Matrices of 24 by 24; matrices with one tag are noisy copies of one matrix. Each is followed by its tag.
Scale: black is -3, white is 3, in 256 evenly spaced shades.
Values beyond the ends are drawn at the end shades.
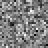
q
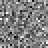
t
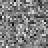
q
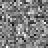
q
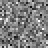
t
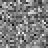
q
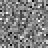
t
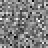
t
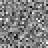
t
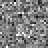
q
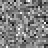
q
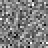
t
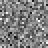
t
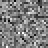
q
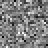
q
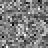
q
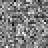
q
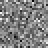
t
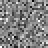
t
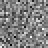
t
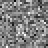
q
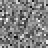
t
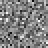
t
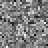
q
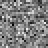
q
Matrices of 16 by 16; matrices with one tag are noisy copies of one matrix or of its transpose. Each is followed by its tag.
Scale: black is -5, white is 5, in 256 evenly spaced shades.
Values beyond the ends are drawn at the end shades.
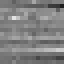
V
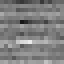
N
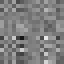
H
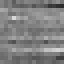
V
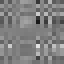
H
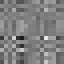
H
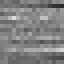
V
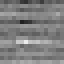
N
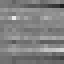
V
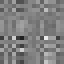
H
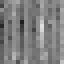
N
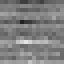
N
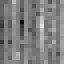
N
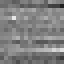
V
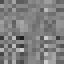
H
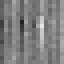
N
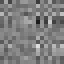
H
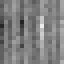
N
